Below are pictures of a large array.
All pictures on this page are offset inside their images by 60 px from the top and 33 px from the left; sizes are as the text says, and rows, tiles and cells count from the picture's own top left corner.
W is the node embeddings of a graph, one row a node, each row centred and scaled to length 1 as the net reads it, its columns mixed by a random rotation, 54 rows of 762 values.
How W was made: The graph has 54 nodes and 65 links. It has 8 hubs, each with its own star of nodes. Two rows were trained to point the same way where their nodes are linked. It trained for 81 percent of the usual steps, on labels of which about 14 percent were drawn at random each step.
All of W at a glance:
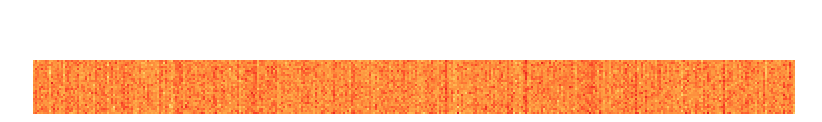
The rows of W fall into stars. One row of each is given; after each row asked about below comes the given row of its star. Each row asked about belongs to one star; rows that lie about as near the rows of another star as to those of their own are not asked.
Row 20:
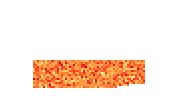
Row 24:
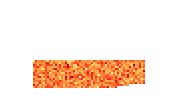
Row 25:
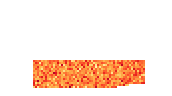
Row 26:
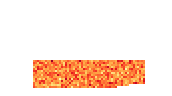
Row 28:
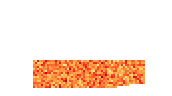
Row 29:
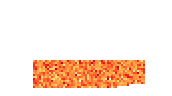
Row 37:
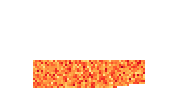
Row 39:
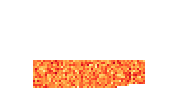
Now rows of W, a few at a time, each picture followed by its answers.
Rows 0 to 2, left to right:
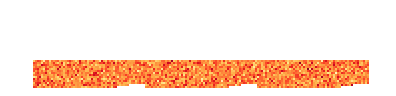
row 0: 29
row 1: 28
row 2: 24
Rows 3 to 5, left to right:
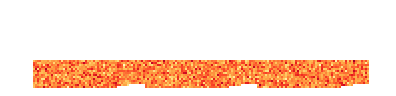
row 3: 20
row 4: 39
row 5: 24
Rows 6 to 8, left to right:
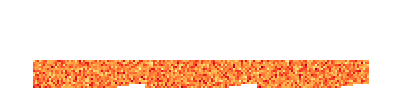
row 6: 39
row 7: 20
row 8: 26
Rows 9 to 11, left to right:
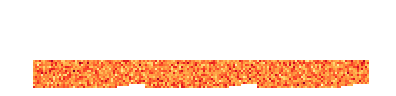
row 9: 28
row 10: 20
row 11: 37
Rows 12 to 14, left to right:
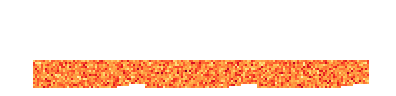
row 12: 20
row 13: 28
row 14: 20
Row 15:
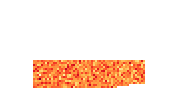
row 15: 24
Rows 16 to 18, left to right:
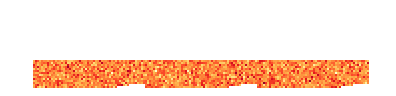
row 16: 24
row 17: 39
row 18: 25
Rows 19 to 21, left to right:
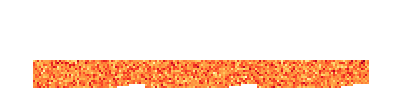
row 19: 39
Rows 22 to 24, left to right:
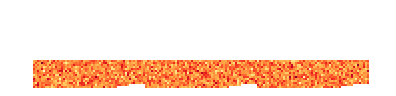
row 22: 39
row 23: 26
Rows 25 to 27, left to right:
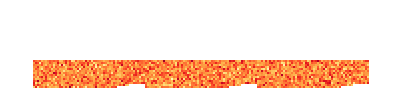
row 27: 26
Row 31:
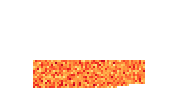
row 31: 37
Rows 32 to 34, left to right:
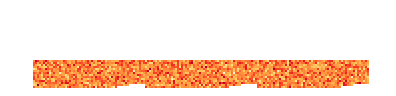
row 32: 24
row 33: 37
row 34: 26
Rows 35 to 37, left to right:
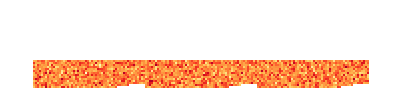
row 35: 28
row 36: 29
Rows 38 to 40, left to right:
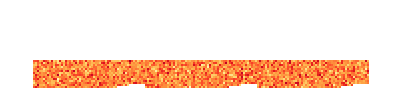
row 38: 26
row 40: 24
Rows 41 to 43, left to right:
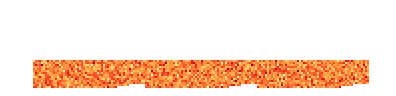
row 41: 29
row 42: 28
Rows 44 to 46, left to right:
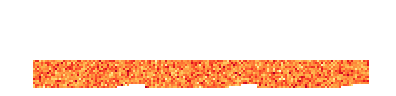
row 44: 24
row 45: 25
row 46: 28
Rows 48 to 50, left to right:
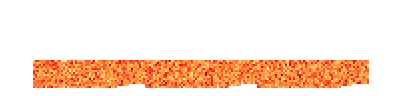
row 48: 26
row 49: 29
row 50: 26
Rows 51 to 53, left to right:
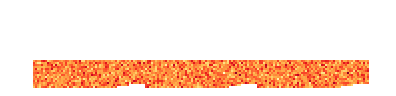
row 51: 20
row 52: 25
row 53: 25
